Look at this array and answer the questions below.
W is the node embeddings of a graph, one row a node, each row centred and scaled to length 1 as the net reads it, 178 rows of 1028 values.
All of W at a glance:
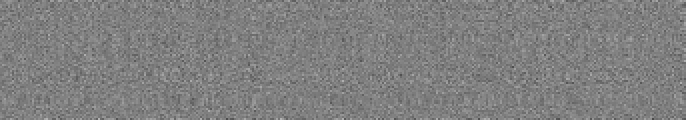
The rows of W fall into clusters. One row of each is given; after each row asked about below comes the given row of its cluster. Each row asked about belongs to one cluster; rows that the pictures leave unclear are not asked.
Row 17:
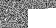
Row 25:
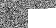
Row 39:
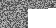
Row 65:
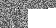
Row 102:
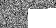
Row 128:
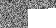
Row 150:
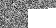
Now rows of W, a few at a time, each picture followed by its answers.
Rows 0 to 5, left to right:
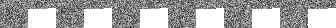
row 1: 25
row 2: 25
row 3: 128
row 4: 65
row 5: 39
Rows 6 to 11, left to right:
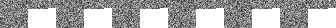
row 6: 150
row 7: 128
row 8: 65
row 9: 128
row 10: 128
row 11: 150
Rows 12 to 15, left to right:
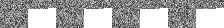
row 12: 150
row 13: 102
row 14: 102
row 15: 65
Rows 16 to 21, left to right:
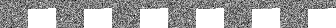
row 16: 128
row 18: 25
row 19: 102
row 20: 25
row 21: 17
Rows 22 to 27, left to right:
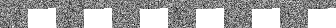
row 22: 65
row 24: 17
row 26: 150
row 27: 17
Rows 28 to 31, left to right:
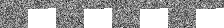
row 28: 25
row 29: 150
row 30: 102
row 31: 65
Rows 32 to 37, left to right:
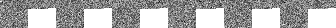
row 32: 128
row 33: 17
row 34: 25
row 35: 39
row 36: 128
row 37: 25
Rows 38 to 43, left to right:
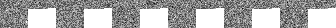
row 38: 102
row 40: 25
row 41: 17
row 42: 102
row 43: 25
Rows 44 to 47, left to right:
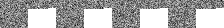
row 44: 150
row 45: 150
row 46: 17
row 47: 65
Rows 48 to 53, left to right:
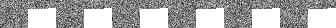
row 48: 25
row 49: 150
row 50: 17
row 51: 128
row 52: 128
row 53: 102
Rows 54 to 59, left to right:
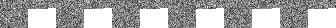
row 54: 150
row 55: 25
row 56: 128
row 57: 128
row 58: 25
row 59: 128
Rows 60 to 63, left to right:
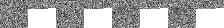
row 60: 128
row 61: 17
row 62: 25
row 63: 25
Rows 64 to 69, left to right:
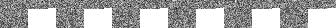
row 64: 150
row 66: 65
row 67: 25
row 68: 128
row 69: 25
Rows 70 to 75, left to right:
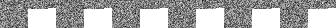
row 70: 39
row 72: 17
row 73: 25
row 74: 102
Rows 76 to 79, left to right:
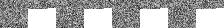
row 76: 102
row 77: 65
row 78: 128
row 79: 25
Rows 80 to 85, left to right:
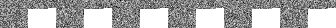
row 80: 65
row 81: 102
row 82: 17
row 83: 102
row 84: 17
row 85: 102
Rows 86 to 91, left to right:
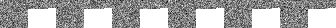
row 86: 128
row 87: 25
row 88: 128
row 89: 128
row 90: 102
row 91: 17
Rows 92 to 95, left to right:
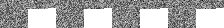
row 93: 128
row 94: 39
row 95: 65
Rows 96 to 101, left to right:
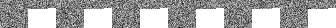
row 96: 17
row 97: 25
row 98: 150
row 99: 128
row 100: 25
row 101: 128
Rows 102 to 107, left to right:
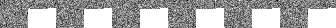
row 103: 102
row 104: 150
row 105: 17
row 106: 65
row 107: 102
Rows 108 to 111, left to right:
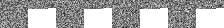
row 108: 39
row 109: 17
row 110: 128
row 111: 39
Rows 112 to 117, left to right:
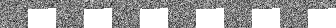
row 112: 39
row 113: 102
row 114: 102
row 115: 150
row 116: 128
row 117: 128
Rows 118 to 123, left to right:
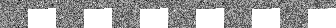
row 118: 39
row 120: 65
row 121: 102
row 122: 102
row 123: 25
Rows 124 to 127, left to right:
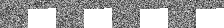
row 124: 25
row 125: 65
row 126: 17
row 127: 39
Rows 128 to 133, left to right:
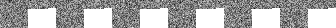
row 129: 150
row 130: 128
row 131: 150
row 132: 128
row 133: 65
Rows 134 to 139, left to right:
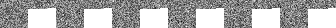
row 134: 25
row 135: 17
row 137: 39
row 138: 65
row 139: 150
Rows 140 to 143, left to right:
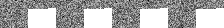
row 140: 65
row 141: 150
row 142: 25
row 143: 128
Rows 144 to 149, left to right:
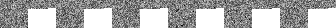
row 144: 150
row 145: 25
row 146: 128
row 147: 150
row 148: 39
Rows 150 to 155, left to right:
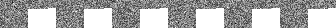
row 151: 39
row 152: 25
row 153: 39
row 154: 25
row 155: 150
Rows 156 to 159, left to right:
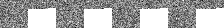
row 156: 17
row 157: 39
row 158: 25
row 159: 65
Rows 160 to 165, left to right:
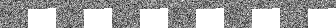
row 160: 17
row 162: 150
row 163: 25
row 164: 25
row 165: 39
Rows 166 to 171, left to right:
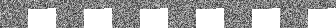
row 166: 102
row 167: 128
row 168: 128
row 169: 39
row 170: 17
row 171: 102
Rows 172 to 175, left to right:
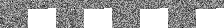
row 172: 150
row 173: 65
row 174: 17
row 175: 128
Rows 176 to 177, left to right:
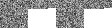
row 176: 150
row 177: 65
